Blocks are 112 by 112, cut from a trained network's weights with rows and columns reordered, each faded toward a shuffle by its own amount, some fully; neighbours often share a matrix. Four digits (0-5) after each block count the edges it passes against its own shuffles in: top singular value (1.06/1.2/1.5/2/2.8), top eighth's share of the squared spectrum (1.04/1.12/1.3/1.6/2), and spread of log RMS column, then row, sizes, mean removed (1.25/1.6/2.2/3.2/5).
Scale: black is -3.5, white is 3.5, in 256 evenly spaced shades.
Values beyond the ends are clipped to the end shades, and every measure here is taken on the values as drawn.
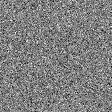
0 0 0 0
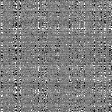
4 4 4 2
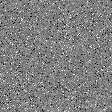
0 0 0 0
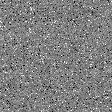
0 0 0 0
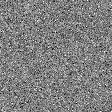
0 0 0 0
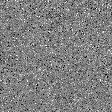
1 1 0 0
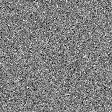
0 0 0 0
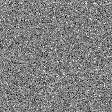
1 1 0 0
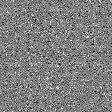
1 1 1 0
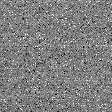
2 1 1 0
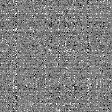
3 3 3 1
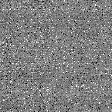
2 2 2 0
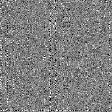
3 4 3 1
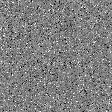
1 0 0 0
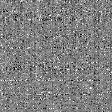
3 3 0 3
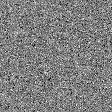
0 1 0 0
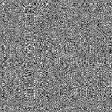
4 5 3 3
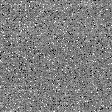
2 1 1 0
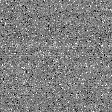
2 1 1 0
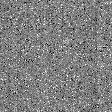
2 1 0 1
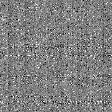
3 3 0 3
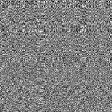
4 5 2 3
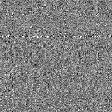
3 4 2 2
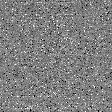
1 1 0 0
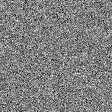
3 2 0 1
